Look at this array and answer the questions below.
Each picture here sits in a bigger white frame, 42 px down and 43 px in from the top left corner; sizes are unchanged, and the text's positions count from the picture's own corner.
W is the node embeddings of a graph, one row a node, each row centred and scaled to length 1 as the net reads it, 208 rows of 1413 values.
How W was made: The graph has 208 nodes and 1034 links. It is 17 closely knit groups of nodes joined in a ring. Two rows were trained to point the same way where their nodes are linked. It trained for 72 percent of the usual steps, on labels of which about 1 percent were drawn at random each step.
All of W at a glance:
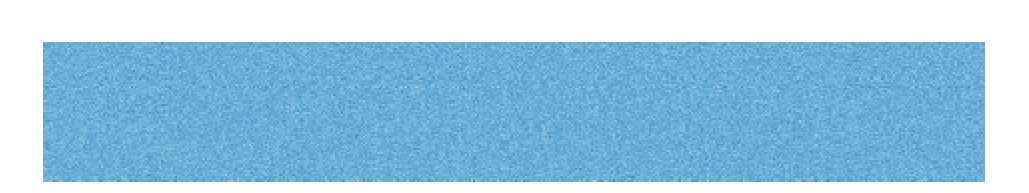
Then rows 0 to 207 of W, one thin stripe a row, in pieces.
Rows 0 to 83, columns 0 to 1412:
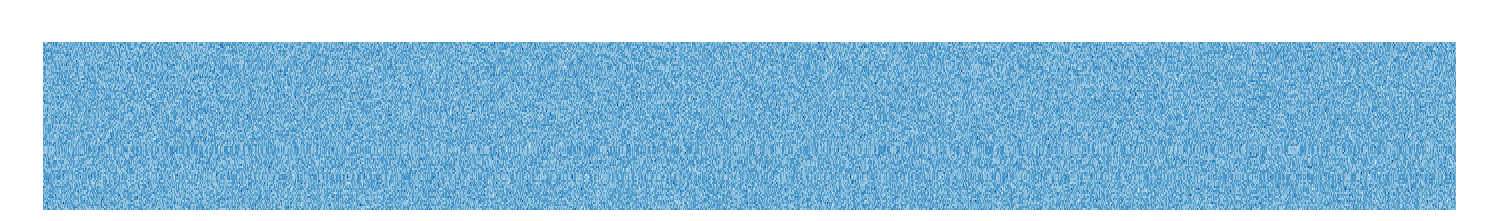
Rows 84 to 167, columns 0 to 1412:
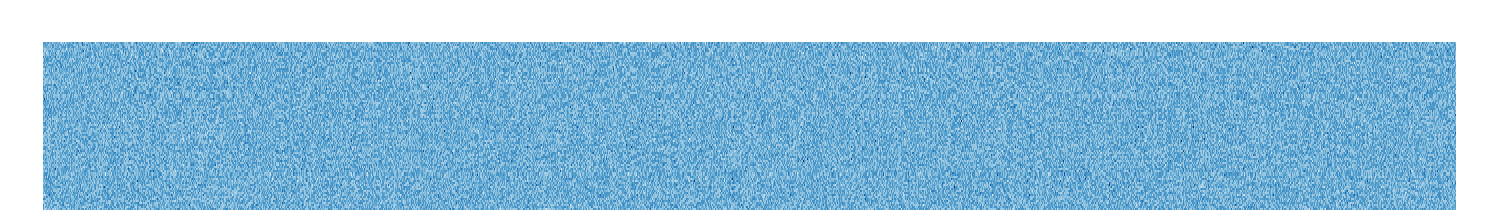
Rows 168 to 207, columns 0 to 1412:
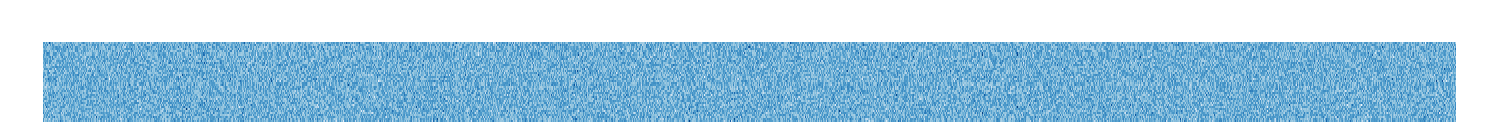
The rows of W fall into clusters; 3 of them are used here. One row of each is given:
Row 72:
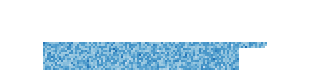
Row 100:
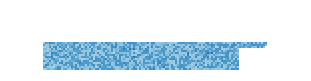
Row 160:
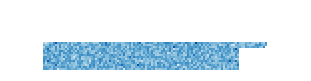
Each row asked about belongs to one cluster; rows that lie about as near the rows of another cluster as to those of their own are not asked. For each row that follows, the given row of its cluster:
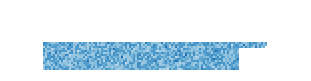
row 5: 72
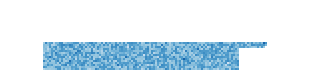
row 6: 100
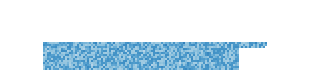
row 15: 72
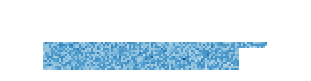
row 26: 100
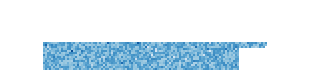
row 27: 72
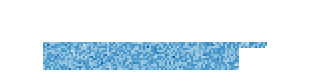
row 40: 72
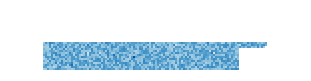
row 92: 100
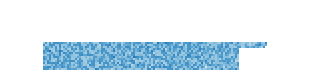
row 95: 160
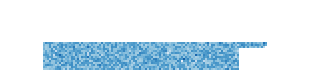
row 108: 100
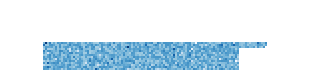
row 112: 160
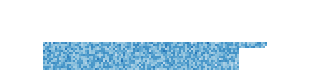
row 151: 160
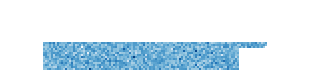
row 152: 100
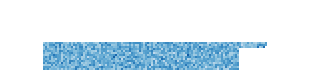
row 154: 160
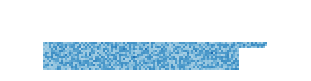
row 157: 100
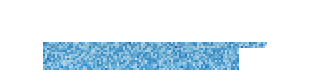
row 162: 72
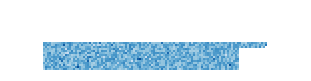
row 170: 72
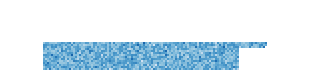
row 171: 72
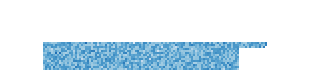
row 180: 72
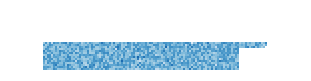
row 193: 160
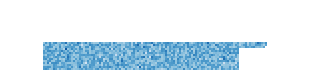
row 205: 160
